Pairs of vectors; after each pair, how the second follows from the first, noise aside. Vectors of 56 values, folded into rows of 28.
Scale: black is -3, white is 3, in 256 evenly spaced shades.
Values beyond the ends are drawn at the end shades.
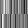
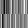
negated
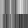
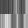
reversed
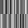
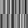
negated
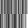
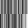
copied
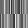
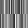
copied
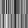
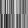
negated
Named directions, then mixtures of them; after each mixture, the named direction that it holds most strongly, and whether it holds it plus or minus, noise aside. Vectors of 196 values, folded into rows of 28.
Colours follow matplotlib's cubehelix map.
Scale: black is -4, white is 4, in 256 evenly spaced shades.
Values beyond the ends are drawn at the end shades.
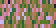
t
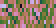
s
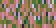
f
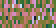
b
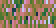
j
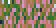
t, minus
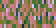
f, plus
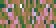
s, minus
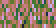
f, plus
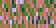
j, minus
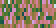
t, minus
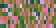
s, minus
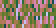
f, minus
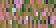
j, minus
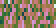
t, minus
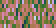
f, plus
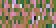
b, plus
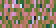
b, plus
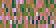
j, minus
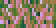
s, minus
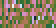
b, plus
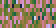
b, minus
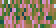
t, minus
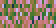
b, minus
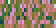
t, minus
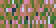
j, plus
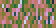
f, minus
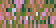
j, minus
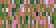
j, plus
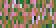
b, plus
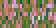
b, plus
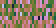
b, minus
